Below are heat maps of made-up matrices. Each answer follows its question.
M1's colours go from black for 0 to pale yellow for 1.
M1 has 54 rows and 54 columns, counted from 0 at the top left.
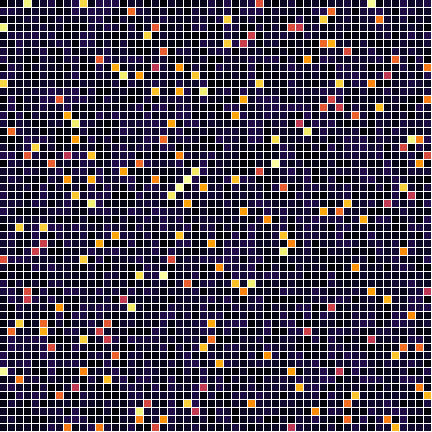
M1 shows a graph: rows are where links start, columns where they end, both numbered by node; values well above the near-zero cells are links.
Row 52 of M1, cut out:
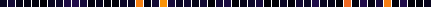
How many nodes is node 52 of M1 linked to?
4
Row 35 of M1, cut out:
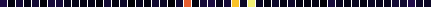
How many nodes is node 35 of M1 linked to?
3
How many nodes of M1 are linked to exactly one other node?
2
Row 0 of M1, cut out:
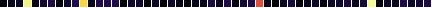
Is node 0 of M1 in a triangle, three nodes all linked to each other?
yes
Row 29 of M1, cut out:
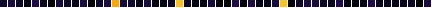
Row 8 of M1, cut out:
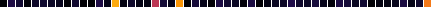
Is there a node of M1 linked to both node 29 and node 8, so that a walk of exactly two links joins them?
yes
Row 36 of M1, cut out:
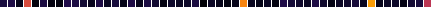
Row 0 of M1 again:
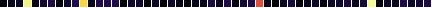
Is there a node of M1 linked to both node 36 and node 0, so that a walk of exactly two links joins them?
yes
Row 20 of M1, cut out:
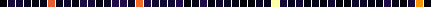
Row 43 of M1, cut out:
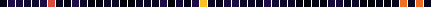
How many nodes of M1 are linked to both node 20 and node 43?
2
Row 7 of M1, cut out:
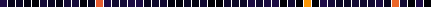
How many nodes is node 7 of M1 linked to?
3
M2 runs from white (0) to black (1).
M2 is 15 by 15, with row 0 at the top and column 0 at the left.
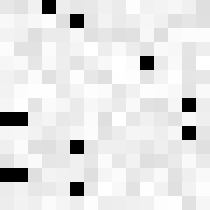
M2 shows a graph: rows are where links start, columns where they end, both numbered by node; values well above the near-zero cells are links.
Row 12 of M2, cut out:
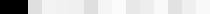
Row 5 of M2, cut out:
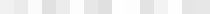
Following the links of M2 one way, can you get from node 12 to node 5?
yes
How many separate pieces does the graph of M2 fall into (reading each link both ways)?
5
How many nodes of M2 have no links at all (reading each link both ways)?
4
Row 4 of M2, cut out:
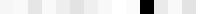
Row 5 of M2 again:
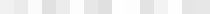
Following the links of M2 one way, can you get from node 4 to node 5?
yes
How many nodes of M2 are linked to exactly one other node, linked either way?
4
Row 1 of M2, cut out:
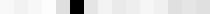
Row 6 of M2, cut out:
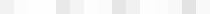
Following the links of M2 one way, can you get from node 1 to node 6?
no
